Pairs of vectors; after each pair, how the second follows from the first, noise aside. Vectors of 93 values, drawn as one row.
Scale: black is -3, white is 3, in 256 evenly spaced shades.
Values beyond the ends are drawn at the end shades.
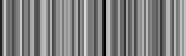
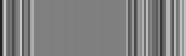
partly zeroed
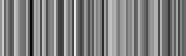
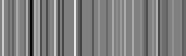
partly zeroed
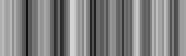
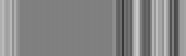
partly zeroed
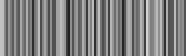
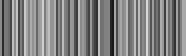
shuffled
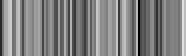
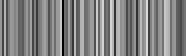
shuffled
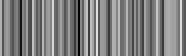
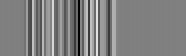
partly zeroed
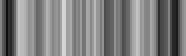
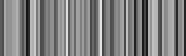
shuffled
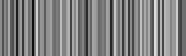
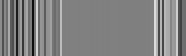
partly zeroed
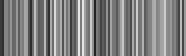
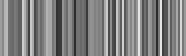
shuffled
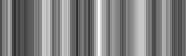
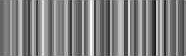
shuffled
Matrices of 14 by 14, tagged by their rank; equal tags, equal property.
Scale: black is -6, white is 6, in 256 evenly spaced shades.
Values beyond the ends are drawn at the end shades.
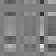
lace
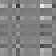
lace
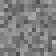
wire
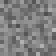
wire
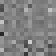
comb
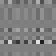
lace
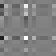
lace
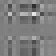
lace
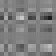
lace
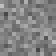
wire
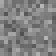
wire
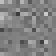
comb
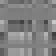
lace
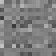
comb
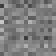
comb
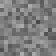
wire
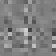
comb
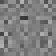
comb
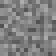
wire
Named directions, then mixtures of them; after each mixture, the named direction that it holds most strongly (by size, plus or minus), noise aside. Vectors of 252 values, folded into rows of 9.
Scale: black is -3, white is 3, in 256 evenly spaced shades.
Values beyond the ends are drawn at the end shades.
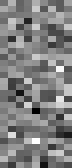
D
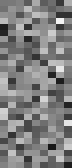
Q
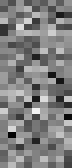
Q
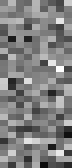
D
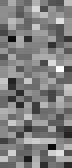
D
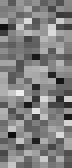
Q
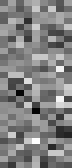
D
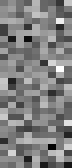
Q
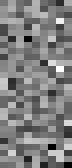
Q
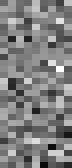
D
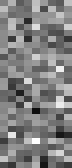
D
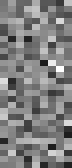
Q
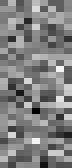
D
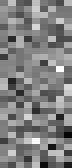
D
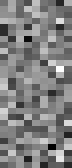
Q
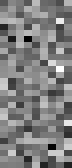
Q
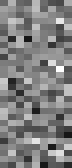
D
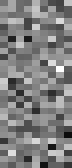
D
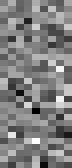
D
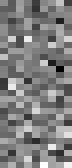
D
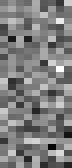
D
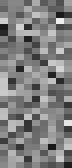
Q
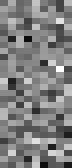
D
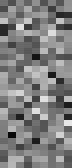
Q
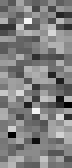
D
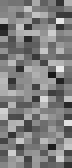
Q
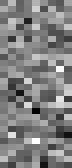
D
